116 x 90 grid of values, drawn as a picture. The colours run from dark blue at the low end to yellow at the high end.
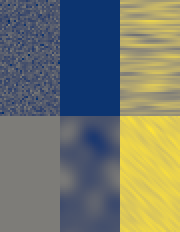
The table splits into 2 rows of 3 panels. Panel 1,1: low, fine-grained. Panel 1,2: very low, flat. Panel 1,3: high, streaked across. Panel 2,1: middling, flat. Panel 2,2: low, smooth. Panel 2,3: very high, slanting down to the right, faint in contrast.
